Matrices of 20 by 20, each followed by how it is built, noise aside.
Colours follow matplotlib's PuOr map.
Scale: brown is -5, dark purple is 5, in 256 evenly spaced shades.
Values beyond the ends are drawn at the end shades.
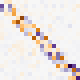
banded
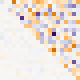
upper triangular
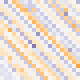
Toeplitz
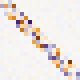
banded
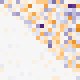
upper triangular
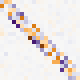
banded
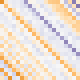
Toeplitz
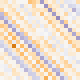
Toeplitz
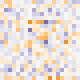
low rank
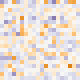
low rank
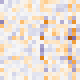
low rank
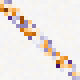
banded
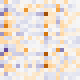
low rank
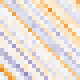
Toeplitz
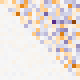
upper triangular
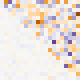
upper triangular
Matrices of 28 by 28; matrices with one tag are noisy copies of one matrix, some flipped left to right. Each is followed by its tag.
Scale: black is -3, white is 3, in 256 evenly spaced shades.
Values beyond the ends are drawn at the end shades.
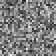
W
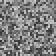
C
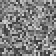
C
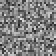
W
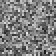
C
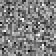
W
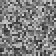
C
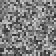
C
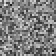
C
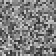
C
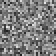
C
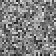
C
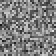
W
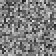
W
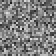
W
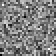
C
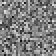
W
